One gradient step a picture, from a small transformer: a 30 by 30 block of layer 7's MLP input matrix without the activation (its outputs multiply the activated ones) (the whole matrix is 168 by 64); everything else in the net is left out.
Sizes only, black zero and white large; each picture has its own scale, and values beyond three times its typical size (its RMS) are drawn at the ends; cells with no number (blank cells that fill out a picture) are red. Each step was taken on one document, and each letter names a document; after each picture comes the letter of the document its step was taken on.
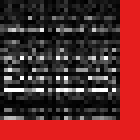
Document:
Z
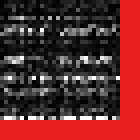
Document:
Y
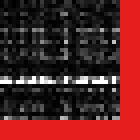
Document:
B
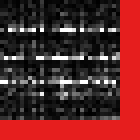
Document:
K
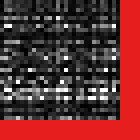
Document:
Z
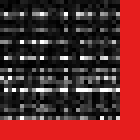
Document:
B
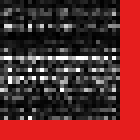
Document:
Z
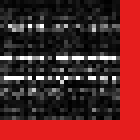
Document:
Z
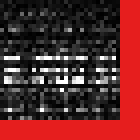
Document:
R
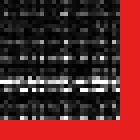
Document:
B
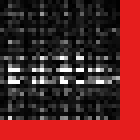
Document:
R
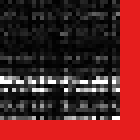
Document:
B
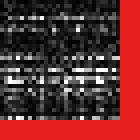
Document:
K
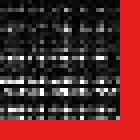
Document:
R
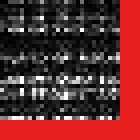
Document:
K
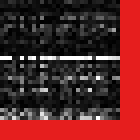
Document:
Y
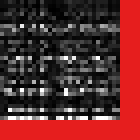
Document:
Y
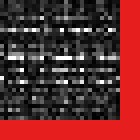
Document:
K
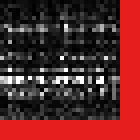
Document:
R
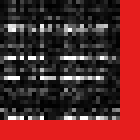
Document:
Y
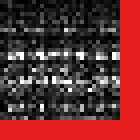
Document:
K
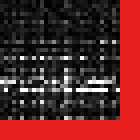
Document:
B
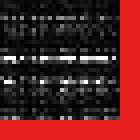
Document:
Y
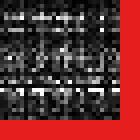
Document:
R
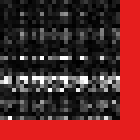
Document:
B
